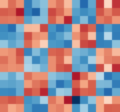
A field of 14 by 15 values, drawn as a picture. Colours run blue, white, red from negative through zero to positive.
Average level on the scale: 50%. Slope: none. Histogram: two levels. Grain: checkered.
